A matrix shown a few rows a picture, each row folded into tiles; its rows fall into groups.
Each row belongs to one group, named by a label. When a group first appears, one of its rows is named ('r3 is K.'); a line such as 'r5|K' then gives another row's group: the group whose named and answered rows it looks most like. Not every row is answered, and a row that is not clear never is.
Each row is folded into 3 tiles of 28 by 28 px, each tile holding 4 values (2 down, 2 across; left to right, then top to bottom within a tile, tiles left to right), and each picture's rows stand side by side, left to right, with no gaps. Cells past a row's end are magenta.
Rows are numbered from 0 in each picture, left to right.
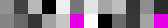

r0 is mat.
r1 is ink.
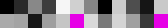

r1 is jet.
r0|mat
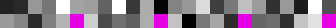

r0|mat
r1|ink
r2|jet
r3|mat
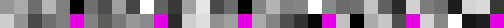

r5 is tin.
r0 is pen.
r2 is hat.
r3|tin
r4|jet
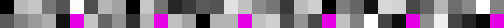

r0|jet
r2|mat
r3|pen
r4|tin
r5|tin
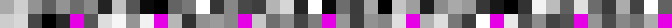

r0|tin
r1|hat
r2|ink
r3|ink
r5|hat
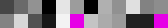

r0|mat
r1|tin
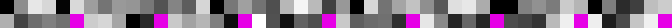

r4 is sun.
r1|tin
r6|mat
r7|mat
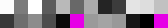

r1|tin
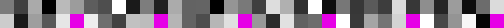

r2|mat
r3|ink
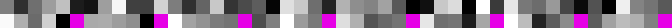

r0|pen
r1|jet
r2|pen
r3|hat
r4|pen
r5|ink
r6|pen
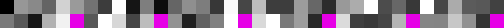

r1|hat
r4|ink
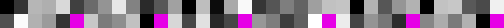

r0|hat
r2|sun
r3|mat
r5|jet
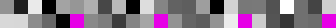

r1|mat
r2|mat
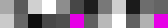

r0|pen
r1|hat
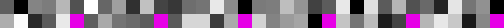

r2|hat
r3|jet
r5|hat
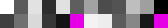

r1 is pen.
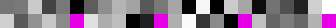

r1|tin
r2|sun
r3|mat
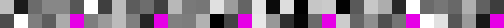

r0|hat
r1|sun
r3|sun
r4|jet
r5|pen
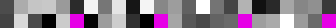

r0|hat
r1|sun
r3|hat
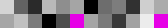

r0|tin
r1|mat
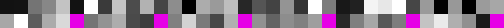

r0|hat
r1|sun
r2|hat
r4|hat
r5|sun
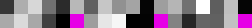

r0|jet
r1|tin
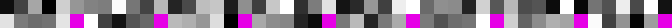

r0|mat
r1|jet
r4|mat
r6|ink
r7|ink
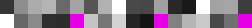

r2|hat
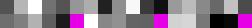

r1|pen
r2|tin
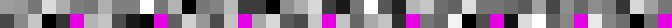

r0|tin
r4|jet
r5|tin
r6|hat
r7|tin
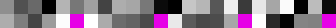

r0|mat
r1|pen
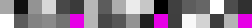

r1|pen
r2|hat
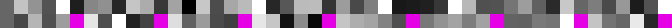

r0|ink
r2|sun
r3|pen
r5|hat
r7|jet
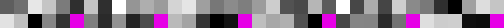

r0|pen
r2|tin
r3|tin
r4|sun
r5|tin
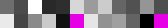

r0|jet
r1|tin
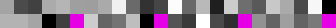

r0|tin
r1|jet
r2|sun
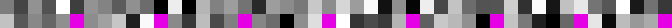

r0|ink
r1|hat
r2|sun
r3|mat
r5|sun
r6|sun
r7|ink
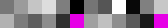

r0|pen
